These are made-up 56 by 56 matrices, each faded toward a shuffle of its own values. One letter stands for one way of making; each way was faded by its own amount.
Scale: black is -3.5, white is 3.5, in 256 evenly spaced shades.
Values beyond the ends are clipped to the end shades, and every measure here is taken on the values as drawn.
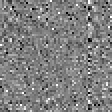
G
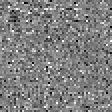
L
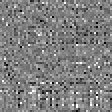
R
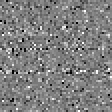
L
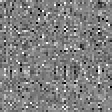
G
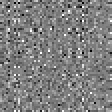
R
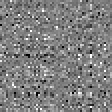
R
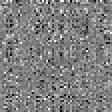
R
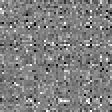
R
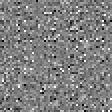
R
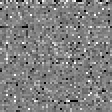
L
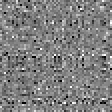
R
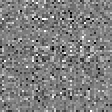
R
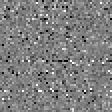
L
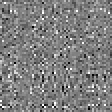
R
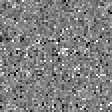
L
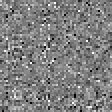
G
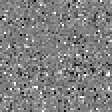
L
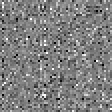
G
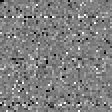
L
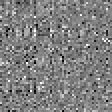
G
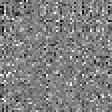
R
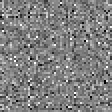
G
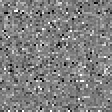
L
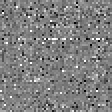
L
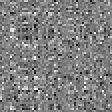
R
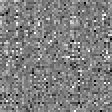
G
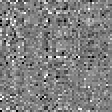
R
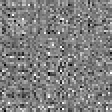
R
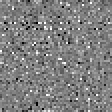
L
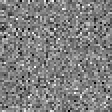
G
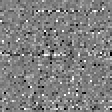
L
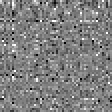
R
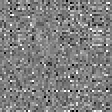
R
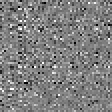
R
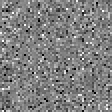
G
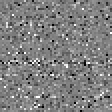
L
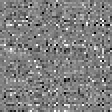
R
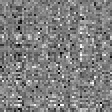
R
